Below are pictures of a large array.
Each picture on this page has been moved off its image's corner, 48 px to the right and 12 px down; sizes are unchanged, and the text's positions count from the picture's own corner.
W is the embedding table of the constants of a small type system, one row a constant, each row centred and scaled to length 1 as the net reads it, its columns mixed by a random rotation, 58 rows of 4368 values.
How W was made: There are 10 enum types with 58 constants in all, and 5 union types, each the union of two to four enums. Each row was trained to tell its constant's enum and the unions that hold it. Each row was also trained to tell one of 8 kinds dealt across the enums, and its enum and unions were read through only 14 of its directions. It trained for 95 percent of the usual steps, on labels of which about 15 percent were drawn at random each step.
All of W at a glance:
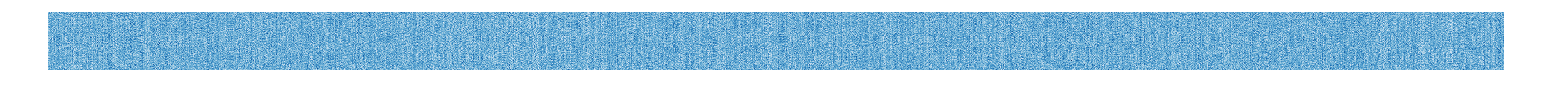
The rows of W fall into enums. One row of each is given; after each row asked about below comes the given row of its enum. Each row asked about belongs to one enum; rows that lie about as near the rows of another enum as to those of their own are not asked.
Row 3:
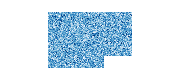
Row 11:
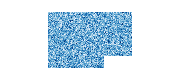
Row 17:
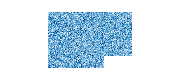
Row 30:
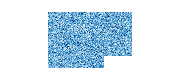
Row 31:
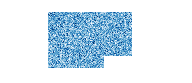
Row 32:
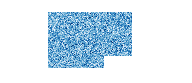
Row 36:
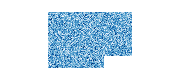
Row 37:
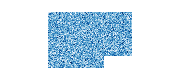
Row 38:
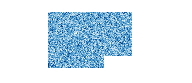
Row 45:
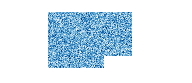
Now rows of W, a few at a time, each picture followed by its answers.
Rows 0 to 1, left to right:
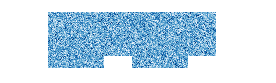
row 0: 45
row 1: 3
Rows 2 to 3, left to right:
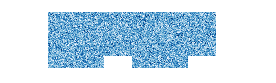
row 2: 31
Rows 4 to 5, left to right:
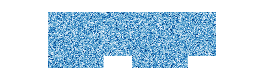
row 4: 38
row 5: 45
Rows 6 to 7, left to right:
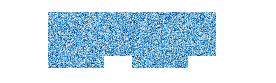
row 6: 36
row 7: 31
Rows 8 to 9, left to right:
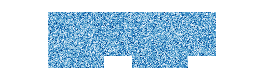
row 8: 37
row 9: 11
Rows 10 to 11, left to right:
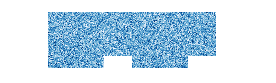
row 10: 38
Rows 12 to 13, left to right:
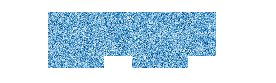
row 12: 37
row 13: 38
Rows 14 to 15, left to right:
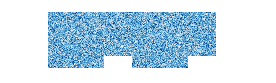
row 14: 3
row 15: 11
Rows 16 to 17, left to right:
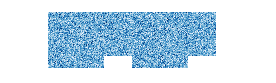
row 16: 37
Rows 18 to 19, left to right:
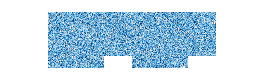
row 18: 37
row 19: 17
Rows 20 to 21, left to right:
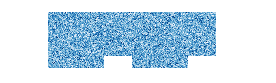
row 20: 3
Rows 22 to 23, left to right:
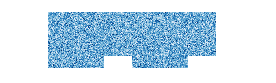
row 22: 17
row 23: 30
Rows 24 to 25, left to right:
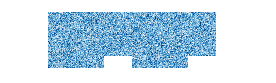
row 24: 17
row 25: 38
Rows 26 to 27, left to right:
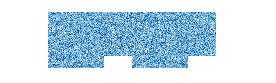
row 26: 17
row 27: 17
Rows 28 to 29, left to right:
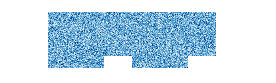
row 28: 31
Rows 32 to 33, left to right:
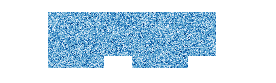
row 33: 30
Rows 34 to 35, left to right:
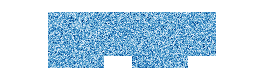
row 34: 11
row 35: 37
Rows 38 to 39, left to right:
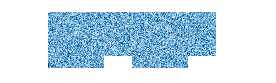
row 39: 37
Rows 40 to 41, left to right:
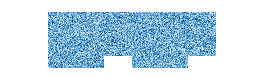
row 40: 30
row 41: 45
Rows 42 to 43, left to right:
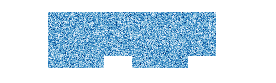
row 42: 38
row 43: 31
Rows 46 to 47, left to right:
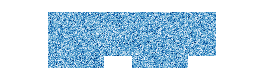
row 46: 31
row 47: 38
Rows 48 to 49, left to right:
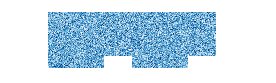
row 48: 30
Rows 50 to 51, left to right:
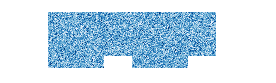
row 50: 45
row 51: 32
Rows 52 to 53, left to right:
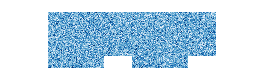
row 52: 17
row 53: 11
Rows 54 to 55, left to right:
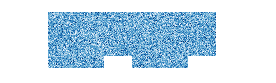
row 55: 11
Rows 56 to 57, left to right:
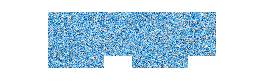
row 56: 45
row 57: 3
